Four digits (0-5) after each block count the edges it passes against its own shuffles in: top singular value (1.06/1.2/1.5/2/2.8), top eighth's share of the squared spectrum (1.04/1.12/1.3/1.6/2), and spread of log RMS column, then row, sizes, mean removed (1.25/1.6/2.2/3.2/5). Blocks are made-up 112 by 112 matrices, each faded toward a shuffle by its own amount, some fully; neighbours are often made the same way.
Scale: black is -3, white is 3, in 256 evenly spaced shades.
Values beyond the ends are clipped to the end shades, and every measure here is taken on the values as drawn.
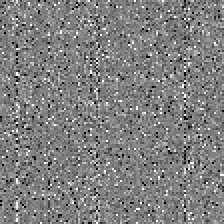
3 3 2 0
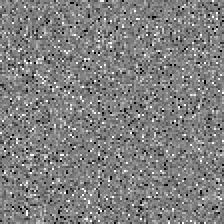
2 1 1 0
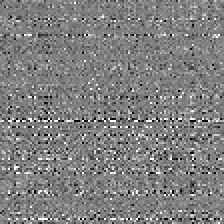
5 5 3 4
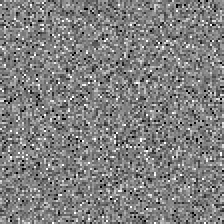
3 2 0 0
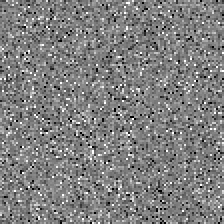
0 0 0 0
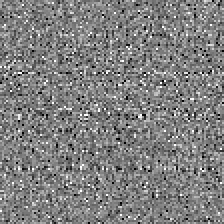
4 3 1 2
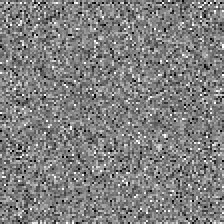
4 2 1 1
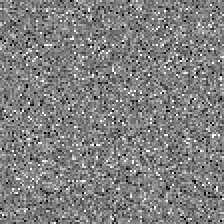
2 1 0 0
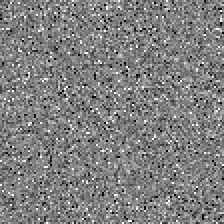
2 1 0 0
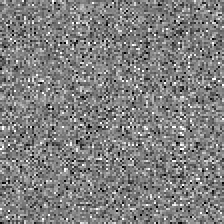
4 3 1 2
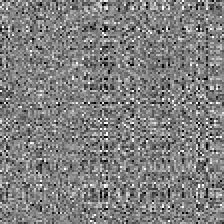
5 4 3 3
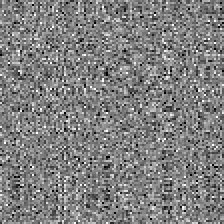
4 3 2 2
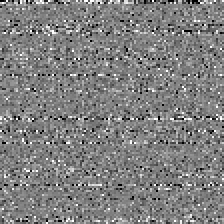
2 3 0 4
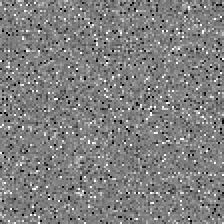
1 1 0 1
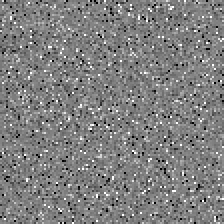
0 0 0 0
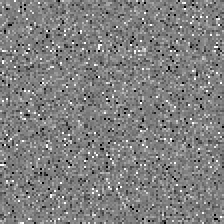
1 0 0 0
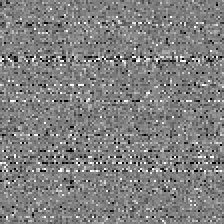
2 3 0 4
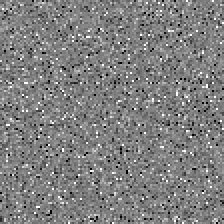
0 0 0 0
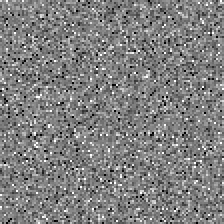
2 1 0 0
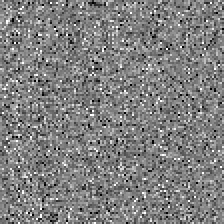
4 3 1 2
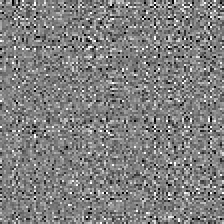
5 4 3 3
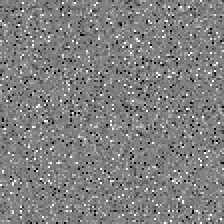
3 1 0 1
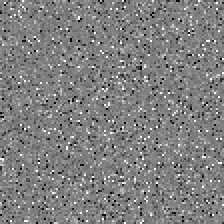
2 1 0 0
